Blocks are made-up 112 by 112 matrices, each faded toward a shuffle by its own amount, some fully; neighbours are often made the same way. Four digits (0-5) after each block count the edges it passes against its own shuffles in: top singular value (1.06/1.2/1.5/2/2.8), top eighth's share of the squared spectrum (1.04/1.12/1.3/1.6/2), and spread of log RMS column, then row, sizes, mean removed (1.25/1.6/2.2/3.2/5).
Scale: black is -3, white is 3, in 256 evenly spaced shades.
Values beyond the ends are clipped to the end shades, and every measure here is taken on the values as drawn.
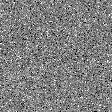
0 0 0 0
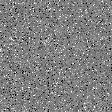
2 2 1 0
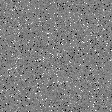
1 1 1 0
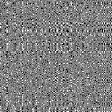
5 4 3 3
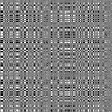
5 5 5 5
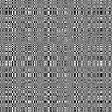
5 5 5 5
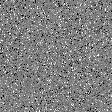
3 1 0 0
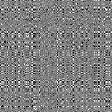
5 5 4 4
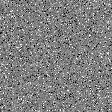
2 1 0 0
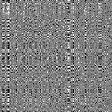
5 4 4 3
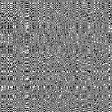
5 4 4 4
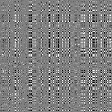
5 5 5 4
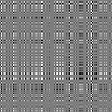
5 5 5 5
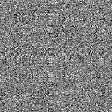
4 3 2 2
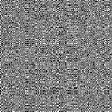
5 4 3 3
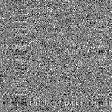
4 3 2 2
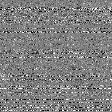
2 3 0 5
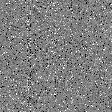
1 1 1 0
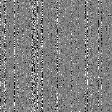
2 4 4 0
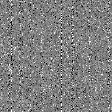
2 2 3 0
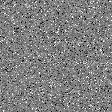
2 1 0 0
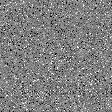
3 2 0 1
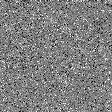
3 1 0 0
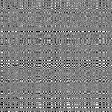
5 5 3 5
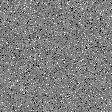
0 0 0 0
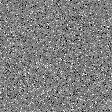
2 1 0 0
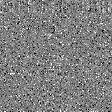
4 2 1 1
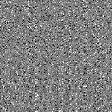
4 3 2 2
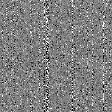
2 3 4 0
